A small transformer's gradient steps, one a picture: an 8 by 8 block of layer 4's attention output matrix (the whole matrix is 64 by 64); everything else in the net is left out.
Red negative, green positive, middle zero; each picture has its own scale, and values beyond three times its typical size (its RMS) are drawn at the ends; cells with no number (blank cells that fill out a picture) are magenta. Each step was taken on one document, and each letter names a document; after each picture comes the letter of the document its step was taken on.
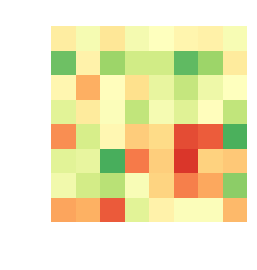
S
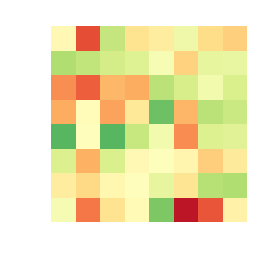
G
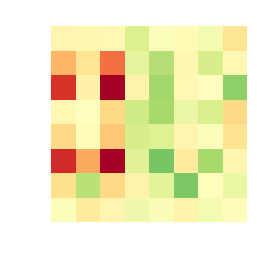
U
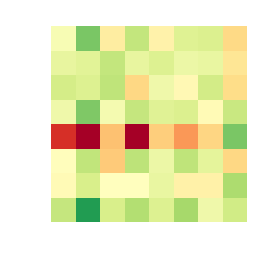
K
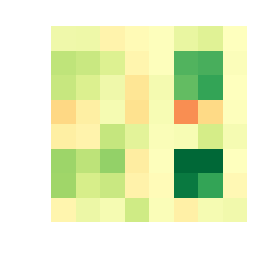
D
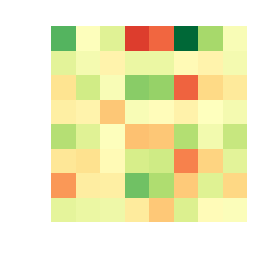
D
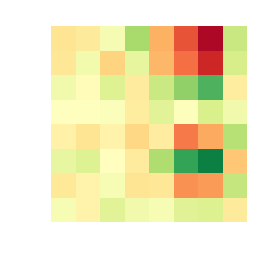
K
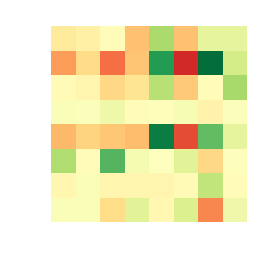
G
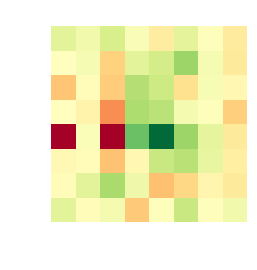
U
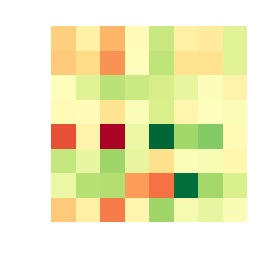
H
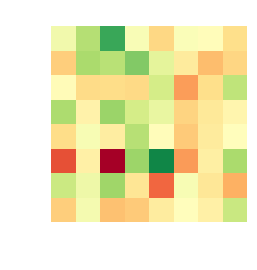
U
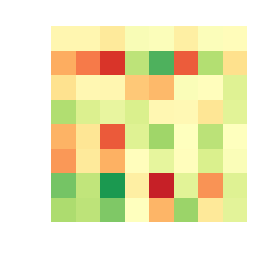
H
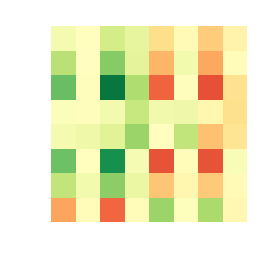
H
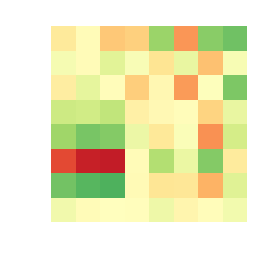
U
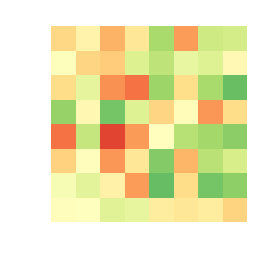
U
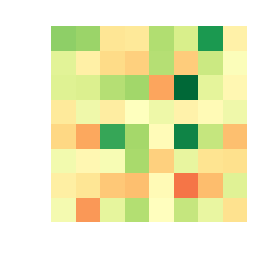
G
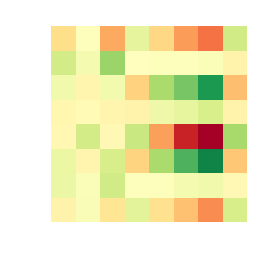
K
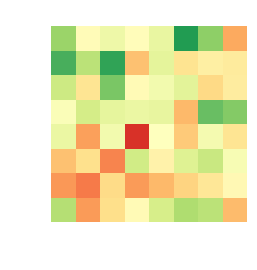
K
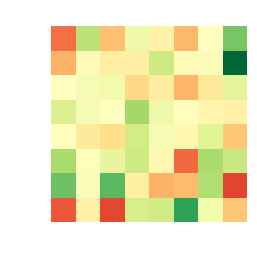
S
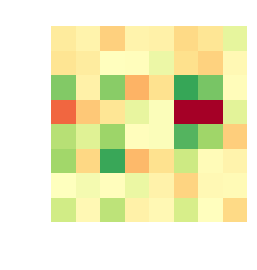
D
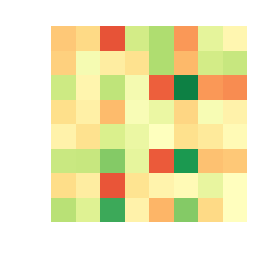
G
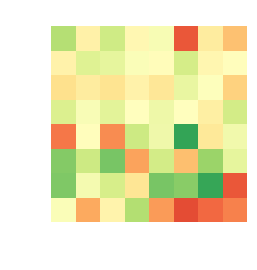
S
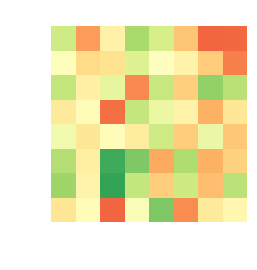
G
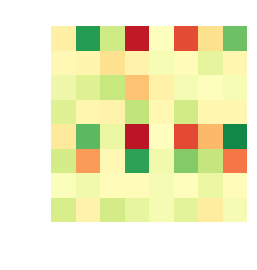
S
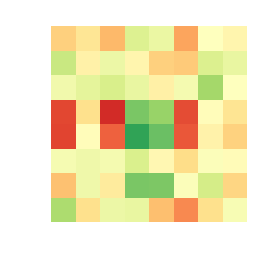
D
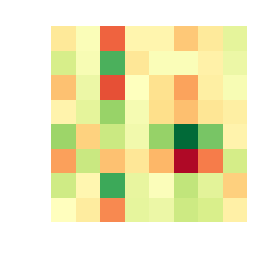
K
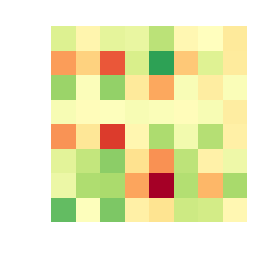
H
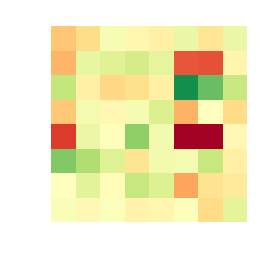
D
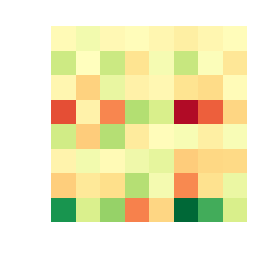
D
